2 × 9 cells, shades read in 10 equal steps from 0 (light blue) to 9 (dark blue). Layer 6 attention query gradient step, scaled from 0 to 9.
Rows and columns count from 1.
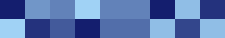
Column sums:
9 11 10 9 9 9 10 8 9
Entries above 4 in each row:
3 6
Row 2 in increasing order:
0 1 1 5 5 6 7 8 9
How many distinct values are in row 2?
7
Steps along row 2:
up down up down same down up down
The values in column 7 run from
1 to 9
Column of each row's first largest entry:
1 4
